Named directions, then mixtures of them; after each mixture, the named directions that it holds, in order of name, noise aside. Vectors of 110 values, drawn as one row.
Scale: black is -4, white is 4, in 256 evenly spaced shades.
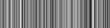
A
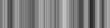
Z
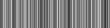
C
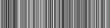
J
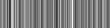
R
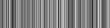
C, R, Z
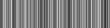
C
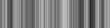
Z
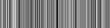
C, J, R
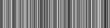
C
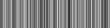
C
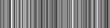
A, C, R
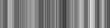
Z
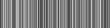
C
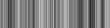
J, Z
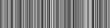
A, J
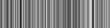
A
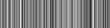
A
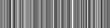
C, J, R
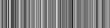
J, R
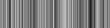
A, R, Z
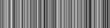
A, C
